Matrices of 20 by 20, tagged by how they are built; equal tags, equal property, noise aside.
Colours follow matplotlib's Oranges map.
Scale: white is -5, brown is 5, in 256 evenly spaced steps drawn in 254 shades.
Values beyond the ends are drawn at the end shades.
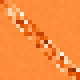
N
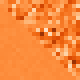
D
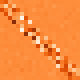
N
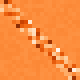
N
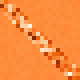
N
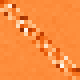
N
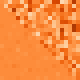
D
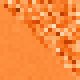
D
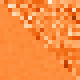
D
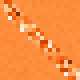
N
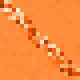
N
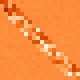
N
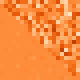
D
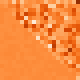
D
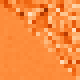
D
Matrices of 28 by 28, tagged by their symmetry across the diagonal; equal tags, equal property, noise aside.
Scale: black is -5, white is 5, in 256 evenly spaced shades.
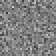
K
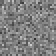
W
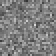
W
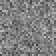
K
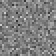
K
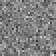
K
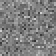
W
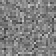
K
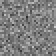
W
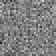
K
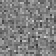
K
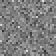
W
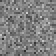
W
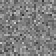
K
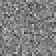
K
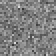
W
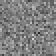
K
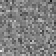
K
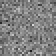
W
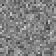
W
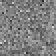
K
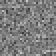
W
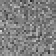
K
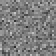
W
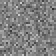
W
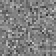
K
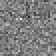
W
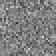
W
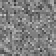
K
